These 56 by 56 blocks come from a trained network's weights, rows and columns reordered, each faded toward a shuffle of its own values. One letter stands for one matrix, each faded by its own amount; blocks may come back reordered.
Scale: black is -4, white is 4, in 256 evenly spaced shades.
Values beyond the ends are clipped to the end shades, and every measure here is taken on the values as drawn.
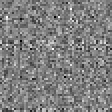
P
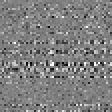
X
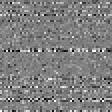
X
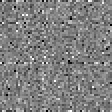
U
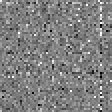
U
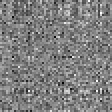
P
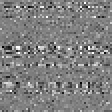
X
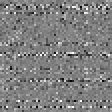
X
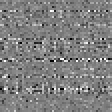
X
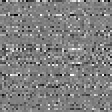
X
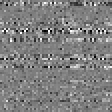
X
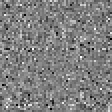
U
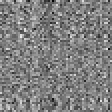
P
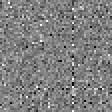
U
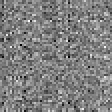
P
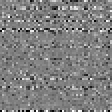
X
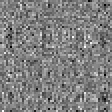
P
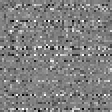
X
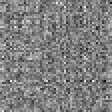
P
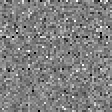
U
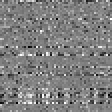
X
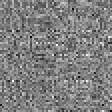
P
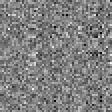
P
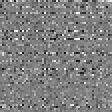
X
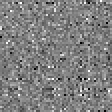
U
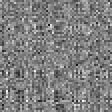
P
